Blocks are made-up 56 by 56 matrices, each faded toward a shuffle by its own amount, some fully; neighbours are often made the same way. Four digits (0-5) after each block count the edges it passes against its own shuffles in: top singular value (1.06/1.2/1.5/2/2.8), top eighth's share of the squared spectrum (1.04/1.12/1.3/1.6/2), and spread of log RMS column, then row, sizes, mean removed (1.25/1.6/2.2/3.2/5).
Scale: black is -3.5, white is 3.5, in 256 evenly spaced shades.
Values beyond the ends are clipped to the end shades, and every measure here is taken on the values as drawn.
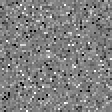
1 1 0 0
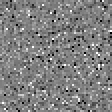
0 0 0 0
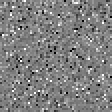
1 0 0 0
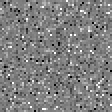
0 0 0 0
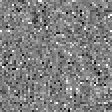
2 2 0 1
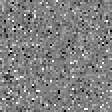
0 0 0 0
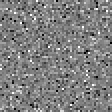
1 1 0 0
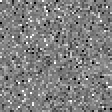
0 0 0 0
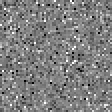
1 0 0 0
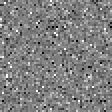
1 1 0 0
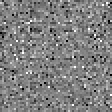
3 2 1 1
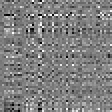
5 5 3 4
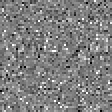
3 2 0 0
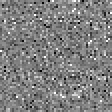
3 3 1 1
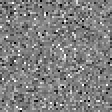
2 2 0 1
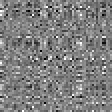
4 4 3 3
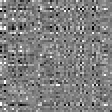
4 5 3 3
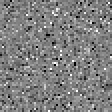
0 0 1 0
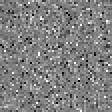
0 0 0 0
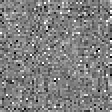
3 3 1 0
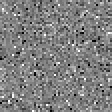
3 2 1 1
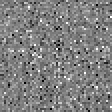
3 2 1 0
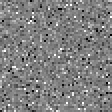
0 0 0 0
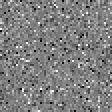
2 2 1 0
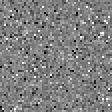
2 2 0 0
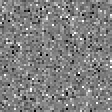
2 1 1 0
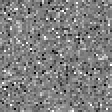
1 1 0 1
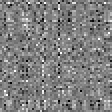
4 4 3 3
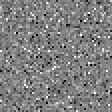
1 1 0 0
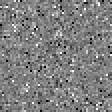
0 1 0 0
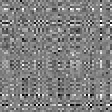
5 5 3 3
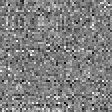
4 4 2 2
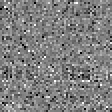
3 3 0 1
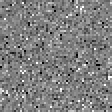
1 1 0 0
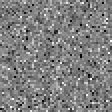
2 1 0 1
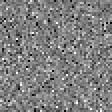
2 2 0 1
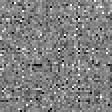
3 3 1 2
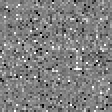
2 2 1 0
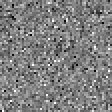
2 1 0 0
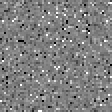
0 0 0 0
